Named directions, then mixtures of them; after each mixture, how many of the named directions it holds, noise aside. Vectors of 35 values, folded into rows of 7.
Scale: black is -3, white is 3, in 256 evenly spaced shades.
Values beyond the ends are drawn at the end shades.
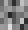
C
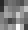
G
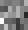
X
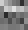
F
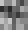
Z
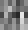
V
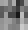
two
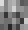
three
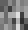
two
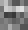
two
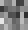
three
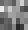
two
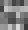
three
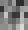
three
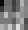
three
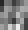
two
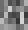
three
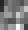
one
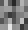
one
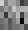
three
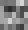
three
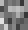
two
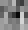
two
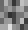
one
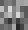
two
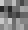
one
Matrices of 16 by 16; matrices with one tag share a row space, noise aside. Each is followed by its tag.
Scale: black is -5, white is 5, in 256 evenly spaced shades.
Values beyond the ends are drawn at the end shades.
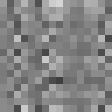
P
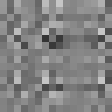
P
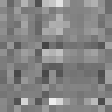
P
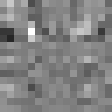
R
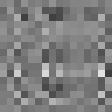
P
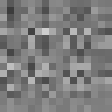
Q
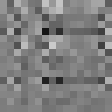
P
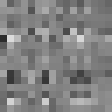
Q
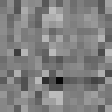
P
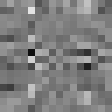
R
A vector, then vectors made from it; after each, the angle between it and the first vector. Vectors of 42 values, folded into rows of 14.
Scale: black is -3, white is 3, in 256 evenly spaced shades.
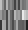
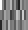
partly aligned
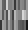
nearly parallel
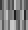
partly opposed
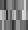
partly aligned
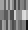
nearly parallel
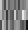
nearly parallel
